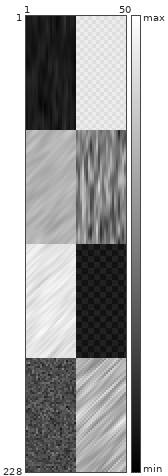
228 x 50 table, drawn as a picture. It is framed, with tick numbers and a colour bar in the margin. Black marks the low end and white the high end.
It is made of 4 by 2 panels. Panel 1,1: very low, streaked downward, faint in contrast. Panel 1,2: very high, checkered, faint in contrast. Panel 2,1: high, slanting up to the right, faint in contrast. Panel 2,2: middling, streaked downward, strong in contrast. Panel 3,1: very high, slanting up to the right, faint in contrast. Panel 3,2: very low, checkered, faint in contrast. Panel 4,1: low, fine-grained. Panel 4,2: high, slanting up to the right.
